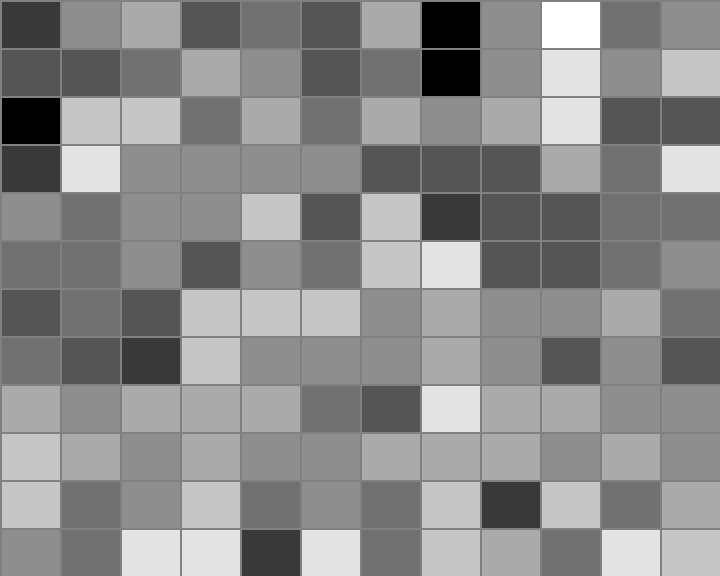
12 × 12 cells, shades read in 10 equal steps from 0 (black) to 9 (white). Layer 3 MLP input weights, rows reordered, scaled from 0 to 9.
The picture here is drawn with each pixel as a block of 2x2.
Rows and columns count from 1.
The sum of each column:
48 57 61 67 61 56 60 58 55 67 58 62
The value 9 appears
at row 1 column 10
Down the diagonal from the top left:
2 3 7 5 7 4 5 6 6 5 4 7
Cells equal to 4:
25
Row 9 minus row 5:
1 1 1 1 -1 1 -4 6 3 3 1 1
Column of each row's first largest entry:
10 10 10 2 5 8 4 4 8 1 1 3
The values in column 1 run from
0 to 7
